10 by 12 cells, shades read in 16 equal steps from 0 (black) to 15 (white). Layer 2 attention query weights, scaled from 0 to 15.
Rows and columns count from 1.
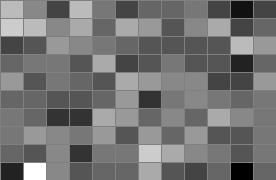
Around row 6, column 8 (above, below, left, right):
8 8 3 8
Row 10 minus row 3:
-2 10 -1 -3 -1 0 5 0 -1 1 -11 -3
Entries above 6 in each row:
5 8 5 4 7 5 7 8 8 3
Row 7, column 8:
8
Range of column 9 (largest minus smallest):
5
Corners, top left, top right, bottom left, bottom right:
11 4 2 6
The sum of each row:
73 99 79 69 84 75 83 86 85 73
